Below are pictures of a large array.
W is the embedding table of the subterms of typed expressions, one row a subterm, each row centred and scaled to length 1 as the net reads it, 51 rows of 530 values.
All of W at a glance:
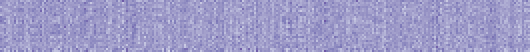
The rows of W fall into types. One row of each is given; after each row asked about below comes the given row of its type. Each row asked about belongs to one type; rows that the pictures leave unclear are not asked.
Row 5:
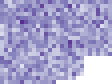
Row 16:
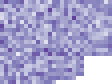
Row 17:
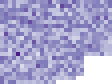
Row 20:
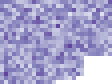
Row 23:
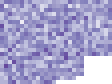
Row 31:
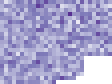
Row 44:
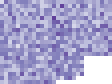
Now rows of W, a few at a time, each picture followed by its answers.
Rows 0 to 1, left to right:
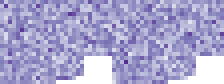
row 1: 23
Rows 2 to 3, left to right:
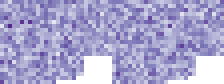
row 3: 20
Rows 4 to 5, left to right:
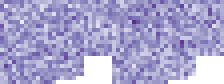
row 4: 23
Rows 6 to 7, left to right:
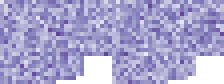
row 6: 31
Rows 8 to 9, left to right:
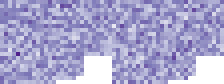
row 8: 17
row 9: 20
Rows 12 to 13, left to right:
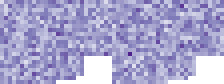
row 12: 31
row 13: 20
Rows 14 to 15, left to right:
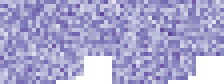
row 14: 5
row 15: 31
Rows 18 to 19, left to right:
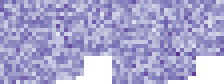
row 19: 16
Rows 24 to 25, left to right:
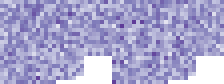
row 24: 5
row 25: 31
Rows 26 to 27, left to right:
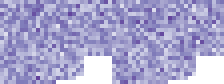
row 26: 5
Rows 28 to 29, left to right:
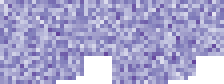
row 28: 31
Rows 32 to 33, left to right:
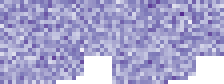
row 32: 17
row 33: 31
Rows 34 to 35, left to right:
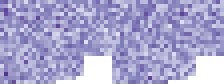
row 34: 17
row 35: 5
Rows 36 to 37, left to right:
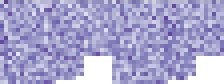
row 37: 44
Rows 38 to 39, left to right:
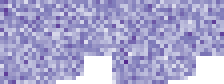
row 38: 17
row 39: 23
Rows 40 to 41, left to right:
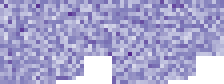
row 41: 17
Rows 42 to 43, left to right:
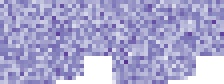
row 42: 44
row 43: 23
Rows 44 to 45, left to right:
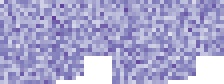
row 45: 16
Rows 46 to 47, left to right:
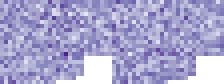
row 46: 17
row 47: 16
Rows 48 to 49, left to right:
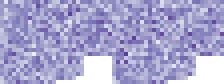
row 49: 20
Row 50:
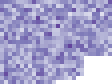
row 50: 20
